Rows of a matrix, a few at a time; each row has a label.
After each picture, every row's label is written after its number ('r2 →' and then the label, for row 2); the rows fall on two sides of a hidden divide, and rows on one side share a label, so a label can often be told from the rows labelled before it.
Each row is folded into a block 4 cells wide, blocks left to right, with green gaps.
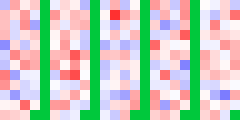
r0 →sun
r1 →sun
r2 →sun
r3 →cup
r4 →sun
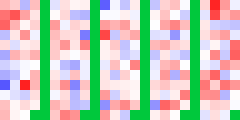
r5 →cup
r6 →sun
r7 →sun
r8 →sun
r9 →sun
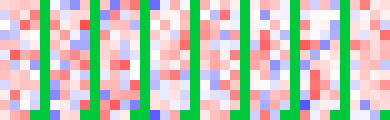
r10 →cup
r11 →sun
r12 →sun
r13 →sun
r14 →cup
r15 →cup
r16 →sun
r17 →cup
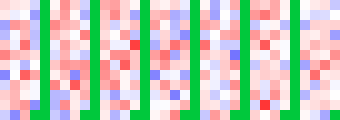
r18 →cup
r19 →sun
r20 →sun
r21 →sun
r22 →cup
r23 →sun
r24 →sun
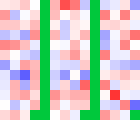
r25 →cup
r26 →cup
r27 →cup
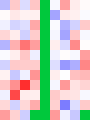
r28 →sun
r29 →cup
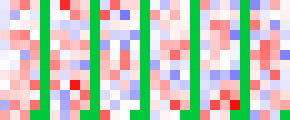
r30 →sun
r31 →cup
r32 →sun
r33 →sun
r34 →sun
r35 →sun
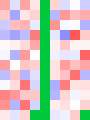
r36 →cup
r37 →sun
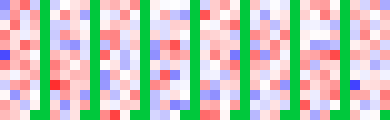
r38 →sun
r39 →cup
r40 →cup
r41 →sun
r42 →sun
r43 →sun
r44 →cup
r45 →cup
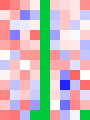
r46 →cup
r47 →cup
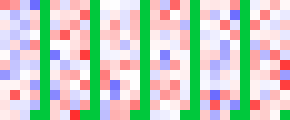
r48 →cup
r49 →sun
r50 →sun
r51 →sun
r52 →cup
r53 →sun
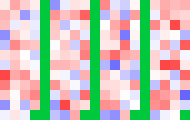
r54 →sun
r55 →sun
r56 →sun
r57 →sun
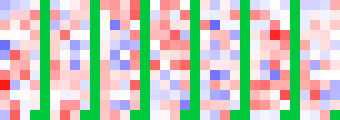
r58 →sun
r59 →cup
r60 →cup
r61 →sun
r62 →sun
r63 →sun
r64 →sun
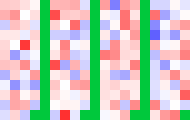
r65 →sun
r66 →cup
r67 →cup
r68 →cup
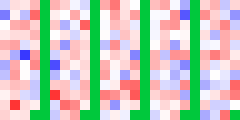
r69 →sun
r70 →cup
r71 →cup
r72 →cup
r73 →cup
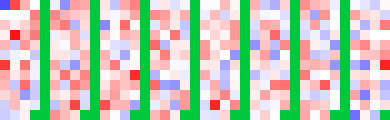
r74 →sun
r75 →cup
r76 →cup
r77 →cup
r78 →sun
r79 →cup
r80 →cup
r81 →sun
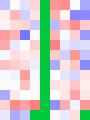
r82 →sun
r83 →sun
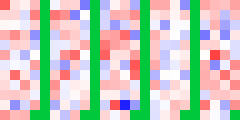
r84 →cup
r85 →sun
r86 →sun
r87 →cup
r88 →cup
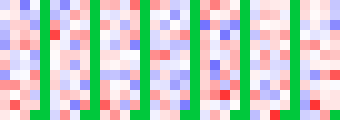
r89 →sun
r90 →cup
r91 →cup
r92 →cup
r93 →cup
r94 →cup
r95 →sun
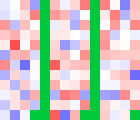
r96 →sun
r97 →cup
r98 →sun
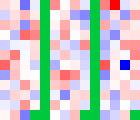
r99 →cup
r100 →sun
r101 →cup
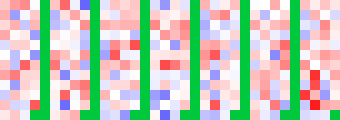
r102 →sun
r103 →cup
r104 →sun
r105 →sun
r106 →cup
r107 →sun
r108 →sun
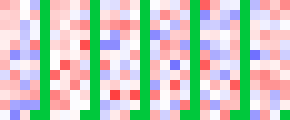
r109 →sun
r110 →sun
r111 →cup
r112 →cup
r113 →cup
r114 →sun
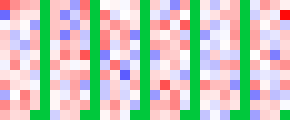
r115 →cup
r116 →cup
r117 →sun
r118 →sun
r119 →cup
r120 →sun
